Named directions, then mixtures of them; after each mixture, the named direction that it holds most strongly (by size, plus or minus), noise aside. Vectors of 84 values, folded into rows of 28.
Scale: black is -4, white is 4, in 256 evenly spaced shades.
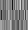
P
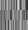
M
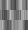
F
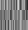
M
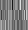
P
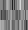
P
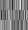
P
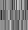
P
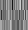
P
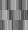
F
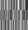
M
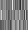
P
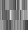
F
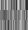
M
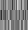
P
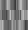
F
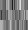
P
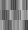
F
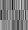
P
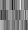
P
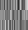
M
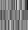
M
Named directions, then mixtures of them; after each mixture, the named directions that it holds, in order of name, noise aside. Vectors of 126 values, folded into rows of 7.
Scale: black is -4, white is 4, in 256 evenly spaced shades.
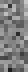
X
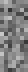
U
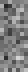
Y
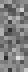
U, Y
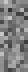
U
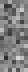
Y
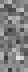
U, Y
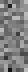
X, Y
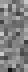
U, X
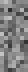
U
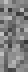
U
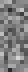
U, Y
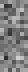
Y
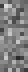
Y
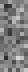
Y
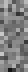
U, X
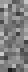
U, X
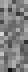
U, X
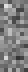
Y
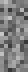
U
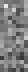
X, Y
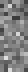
X, Y
